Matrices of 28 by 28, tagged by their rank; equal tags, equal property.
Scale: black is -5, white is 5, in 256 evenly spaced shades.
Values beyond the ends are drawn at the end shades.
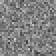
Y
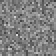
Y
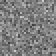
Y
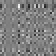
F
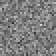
Y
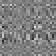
F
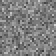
Y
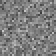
Y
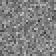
Y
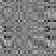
F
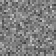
Y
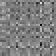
F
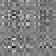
F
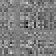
F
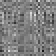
F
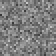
Y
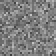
Y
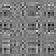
F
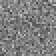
Y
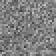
Y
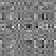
F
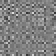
F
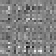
F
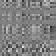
F
